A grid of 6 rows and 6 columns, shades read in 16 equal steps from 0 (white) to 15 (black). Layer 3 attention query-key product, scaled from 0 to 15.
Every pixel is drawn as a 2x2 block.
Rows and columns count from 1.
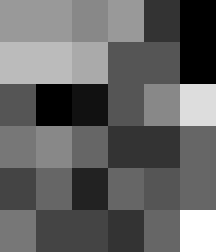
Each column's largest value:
11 15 14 12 12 15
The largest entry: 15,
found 3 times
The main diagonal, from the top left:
6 4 14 12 10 0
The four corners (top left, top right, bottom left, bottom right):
6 15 8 0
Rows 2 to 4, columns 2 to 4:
4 5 10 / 15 14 10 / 7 9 12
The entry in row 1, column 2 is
6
